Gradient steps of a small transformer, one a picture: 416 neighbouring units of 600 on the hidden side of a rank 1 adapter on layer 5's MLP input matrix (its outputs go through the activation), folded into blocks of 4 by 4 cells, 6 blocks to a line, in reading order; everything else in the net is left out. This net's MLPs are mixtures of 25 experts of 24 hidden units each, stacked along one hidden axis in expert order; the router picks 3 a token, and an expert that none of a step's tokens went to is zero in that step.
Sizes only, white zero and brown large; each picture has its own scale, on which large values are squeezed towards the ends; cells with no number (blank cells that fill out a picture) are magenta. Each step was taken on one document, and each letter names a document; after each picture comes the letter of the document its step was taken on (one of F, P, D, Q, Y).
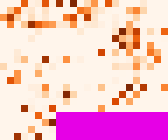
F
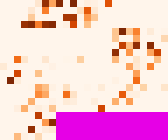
F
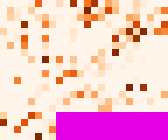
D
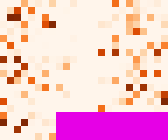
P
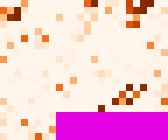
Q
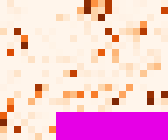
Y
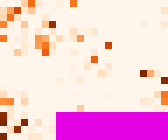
Q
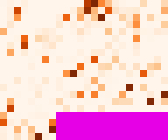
Y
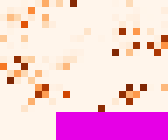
P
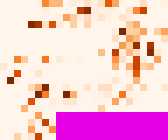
F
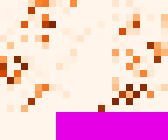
P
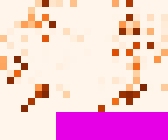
P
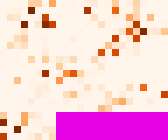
D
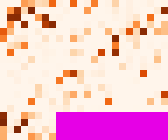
D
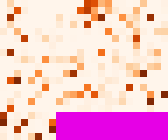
Y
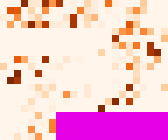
F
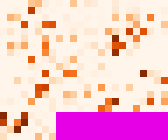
D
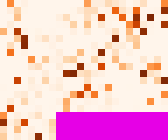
Y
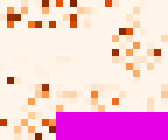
F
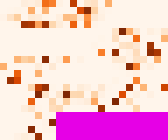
F
